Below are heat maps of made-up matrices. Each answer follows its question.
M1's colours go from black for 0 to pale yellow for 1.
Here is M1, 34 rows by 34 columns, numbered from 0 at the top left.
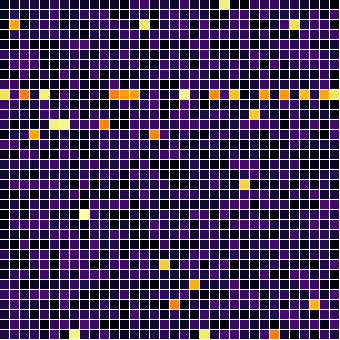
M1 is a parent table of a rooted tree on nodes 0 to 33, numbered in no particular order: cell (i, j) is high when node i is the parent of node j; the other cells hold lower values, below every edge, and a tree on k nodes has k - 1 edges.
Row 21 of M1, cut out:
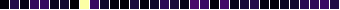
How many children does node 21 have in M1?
1
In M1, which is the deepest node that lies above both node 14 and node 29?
2
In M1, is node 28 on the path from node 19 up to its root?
yes
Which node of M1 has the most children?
9
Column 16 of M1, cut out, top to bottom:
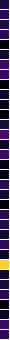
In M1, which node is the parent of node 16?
26
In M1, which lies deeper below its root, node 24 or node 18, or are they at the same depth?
node 24
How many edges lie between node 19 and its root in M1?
2
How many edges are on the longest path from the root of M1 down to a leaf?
2
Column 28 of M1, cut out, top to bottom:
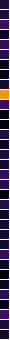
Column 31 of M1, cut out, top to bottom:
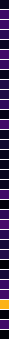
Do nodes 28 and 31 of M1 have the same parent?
no
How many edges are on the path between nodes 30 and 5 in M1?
3
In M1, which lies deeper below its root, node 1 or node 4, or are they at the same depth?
node 1
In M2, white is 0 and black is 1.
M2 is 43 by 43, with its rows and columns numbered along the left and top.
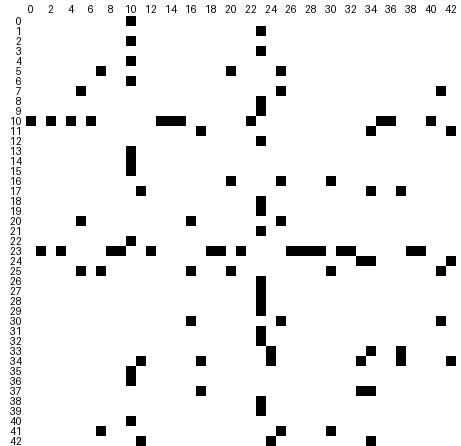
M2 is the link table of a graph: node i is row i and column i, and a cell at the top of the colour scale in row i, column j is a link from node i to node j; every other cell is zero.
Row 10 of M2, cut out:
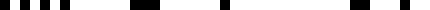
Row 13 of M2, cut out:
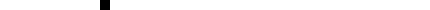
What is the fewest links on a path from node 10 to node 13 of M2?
1
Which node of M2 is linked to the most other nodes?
node 23
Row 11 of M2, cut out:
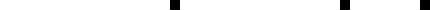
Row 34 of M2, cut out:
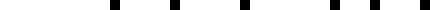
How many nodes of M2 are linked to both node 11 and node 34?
2
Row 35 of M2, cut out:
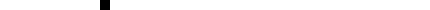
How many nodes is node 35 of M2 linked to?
1
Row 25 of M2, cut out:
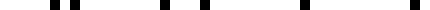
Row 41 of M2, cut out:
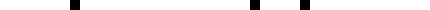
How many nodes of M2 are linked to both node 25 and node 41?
2
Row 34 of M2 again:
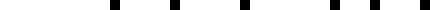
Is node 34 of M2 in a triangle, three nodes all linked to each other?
yes
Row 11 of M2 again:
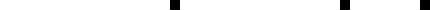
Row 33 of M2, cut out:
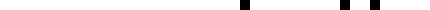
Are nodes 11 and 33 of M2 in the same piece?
yes
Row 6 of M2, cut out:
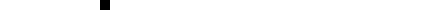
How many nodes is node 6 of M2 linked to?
1
